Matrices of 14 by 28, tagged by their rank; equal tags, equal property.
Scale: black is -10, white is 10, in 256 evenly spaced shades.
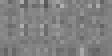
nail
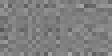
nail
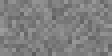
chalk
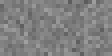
chalk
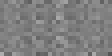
nail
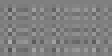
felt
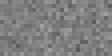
chalk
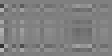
felt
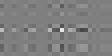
felt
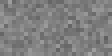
chalk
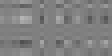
felt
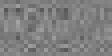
nail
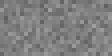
chalk
